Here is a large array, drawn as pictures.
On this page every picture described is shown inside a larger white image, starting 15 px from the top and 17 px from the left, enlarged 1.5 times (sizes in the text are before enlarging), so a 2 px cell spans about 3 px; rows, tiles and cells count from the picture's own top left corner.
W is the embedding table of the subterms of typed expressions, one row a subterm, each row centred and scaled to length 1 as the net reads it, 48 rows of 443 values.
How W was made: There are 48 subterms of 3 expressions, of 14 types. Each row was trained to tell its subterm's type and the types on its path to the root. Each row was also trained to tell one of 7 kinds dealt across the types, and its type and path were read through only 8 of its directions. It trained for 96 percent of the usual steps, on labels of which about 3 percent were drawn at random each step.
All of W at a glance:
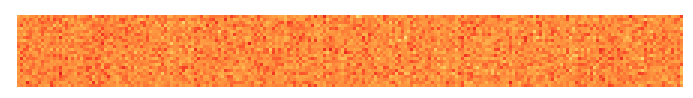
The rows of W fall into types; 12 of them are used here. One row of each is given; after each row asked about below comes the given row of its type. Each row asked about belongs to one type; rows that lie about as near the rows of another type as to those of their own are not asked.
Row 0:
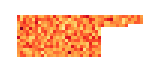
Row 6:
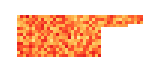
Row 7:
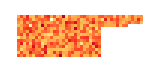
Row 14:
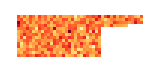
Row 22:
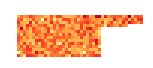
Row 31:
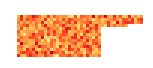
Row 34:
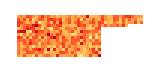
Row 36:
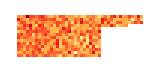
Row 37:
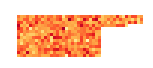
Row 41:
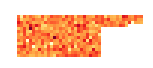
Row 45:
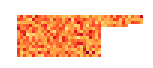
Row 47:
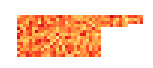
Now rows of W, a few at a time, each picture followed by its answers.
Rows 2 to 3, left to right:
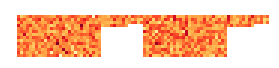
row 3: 34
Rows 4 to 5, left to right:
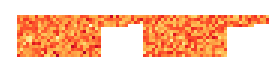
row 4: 7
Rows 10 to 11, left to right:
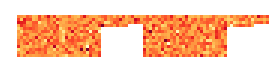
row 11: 45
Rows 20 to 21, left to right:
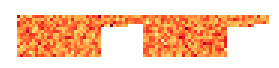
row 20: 31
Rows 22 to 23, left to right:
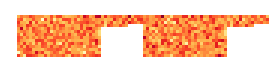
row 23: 22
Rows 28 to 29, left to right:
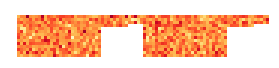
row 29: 47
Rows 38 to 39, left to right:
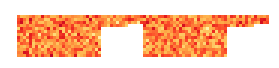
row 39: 31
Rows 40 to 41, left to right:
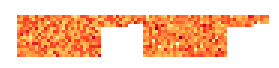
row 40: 7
